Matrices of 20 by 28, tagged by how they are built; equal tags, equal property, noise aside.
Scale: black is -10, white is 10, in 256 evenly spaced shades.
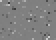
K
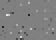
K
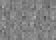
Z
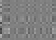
Z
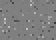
K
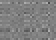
Z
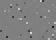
K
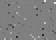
K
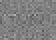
Z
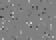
K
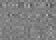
Z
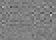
Z
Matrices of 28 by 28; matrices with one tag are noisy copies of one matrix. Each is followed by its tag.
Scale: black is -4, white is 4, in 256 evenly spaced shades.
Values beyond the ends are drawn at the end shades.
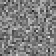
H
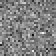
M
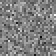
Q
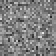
M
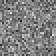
M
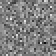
Q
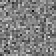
H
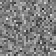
Q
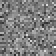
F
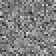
F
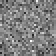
M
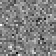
Q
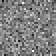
M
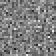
H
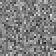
Q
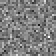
H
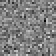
H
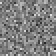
Q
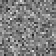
M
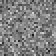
M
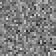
Q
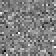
F
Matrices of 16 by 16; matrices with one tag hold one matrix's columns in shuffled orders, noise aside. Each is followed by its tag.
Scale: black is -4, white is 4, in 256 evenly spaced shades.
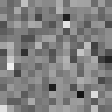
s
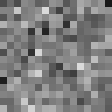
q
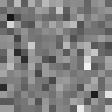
s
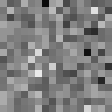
q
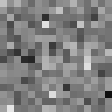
s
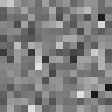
s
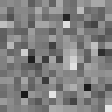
s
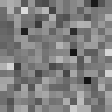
q
